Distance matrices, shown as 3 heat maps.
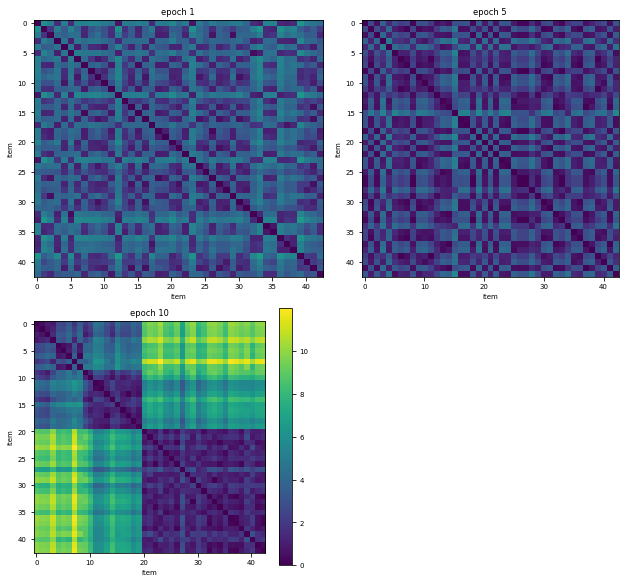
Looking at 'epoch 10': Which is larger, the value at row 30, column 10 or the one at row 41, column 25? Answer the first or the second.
the first
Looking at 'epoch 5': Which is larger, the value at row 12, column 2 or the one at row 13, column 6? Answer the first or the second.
the second
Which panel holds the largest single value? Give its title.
epoch 10
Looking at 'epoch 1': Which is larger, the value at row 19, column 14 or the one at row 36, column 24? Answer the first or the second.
the second
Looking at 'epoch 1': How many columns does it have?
43
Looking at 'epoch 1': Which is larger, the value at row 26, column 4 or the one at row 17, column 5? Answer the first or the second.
the first
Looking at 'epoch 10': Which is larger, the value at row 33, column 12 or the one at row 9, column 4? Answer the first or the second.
the first
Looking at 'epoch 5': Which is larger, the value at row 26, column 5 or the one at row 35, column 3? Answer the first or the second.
the first
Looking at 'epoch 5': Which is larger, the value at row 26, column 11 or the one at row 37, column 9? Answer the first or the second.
the second
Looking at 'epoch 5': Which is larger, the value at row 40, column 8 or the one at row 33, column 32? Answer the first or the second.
the first
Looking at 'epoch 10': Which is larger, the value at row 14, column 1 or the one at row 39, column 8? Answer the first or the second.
the second
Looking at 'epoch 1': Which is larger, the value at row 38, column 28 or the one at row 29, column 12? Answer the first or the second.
the second
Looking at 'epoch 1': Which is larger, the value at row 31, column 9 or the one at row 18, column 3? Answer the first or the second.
the second
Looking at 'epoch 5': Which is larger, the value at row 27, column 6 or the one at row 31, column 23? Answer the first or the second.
the first
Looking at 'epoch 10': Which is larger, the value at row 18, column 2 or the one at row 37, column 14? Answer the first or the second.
the second
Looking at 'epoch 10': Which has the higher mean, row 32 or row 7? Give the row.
7
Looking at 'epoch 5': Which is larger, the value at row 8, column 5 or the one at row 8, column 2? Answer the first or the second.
the first
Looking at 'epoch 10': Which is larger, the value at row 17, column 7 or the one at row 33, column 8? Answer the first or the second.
the second
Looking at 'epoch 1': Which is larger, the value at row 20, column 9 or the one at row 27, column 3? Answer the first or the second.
the second
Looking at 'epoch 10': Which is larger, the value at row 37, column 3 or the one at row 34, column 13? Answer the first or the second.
the first
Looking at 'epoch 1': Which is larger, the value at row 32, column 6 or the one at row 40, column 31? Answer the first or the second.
the first
